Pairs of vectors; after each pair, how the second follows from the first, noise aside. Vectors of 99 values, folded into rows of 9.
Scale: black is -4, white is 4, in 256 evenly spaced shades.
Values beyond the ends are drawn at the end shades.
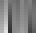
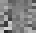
sign-scrambled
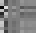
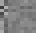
shrunk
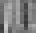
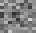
shuffled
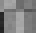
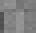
shrunk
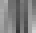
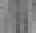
shrunk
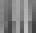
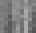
shrunk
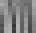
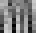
scaled up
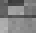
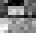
scaled up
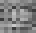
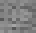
shrunk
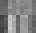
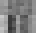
negated
